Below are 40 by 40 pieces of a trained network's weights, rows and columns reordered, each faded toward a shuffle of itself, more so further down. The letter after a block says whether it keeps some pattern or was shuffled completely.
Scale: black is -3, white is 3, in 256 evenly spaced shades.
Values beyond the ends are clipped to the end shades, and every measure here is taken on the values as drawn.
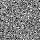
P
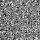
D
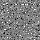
D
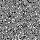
P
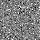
P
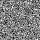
P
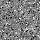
D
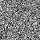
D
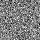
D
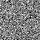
P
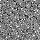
P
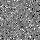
P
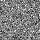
P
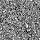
P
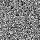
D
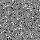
P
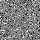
P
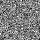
P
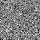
D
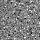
P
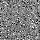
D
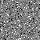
P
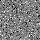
P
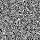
P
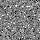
D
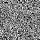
D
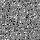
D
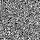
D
